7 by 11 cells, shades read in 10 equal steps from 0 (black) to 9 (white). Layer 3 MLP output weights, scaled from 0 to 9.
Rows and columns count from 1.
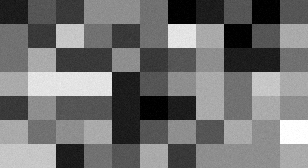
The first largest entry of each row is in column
4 7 2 2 8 11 1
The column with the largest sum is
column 11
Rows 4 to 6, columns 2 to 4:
8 8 8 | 5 3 3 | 4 5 6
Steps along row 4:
up same same down up up up down up down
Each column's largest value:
7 8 8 8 5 6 8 6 6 7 9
